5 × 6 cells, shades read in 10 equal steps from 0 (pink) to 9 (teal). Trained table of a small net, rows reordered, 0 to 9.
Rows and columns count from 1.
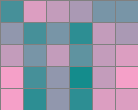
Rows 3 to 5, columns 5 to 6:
2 1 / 2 0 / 1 1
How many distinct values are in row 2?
6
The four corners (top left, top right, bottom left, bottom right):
7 5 0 1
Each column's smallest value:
0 1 2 3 1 0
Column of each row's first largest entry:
1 4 4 4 2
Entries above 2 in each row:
4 5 2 3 3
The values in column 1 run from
0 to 7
